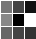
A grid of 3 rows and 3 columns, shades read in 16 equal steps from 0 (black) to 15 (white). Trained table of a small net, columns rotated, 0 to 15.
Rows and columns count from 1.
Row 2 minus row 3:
2 -4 12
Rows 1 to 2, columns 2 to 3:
4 1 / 0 15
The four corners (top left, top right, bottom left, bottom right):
7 1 6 3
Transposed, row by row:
7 8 6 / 4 0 4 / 1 15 3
